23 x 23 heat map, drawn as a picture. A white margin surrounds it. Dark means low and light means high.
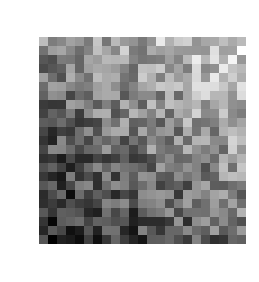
Neither half mirrors the other. There is an overall slope up to the top right. The top right is the ninth with the highest average. The texture is fine-grained noise. The bottom left is the ninth with the lowest average.
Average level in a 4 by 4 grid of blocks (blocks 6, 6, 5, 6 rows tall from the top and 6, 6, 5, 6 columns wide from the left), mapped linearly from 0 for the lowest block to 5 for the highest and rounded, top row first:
3445
1334
1123
0122
